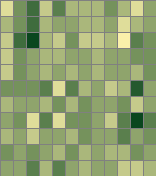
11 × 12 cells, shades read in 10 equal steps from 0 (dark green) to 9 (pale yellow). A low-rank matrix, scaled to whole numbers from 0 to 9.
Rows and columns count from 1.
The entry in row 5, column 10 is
5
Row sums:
65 64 62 62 64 56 62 54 60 60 63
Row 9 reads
6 5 7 5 5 6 4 5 5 3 5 4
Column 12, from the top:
5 5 4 4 4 5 5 3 4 5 6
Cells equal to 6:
32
